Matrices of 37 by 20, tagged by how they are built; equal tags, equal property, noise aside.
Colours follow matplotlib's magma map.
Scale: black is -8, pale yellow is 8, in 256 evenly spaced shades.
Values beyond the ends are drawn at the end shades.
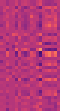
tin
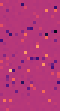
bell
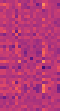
tin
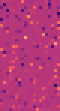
bell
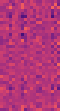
tin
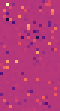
bell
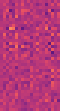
tin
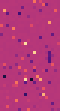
bell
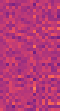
tin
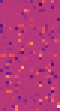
bell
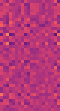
tin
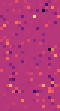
bell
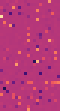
bell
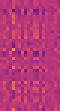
tin
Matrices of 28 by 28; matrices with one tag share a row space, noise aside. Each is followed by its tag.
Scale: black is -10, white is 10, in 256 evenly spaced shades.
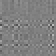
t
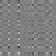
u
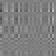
t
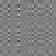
u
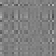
t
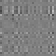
t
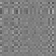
t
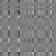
u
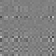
t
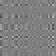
t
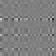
t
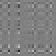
u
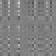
u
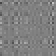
t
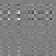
u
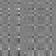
u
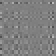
t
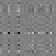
u
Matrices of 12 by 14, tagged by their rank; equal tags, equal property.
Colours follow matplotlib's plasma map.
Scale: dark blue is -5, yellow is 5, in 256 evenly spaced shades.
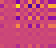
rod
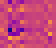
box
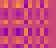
rod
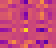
box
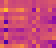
box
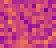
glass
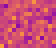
glass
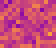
glass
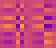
rod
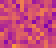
glass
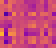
box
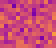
glass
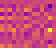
box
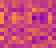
box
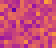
glass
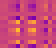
rod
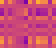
rod
